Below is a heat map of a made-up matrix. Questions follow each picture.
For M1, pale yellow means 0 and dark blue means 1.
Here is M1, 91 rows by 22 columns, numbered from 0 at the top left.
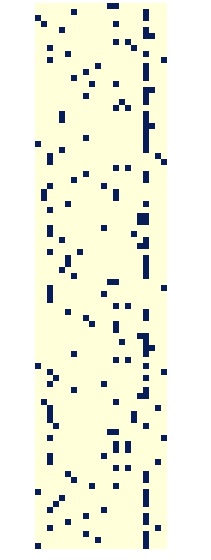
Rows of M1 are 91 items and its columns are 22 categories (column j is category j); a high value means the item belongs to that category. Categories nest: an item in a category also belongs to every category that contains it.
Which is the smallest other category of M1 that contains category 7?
2
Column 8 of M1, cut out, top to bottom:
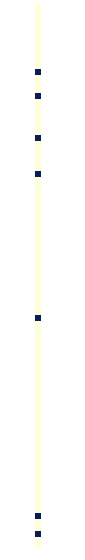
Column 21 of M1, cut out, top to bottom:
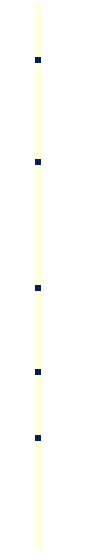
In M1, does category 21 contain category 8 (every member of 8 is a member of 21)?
no
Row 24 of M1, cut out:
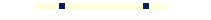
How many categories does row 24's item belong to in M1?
2
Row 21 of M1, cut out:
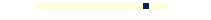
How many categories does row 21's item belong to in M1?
1
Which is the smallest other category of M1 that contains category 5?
18
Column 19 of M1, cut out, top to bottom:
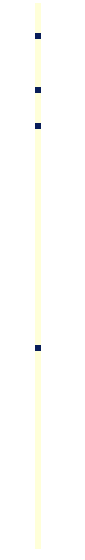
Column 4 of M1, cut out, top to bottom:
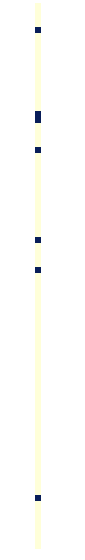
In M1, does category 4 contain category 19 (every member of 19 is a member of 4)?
no
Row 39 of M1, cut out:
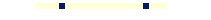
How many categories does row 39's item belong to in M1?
2
